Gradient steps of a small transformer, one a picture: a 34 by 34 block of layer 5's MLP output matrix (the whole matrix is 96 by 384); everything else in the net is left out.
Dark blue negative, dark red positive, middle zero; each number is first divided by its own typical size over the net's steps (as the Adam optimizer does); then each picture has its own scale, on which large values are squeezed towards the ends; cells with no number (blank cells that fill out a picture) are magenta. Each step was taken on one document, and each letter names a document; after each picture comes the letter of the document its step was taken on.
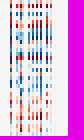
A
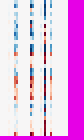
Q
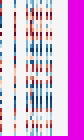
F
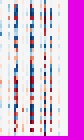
Q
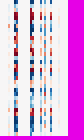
Q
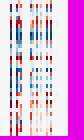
A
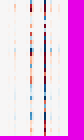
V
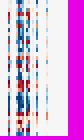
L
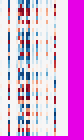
L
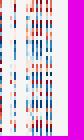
F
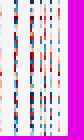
Q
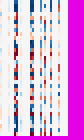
Q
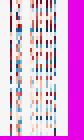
A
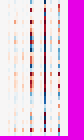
V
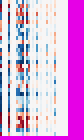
L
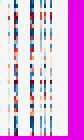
Q
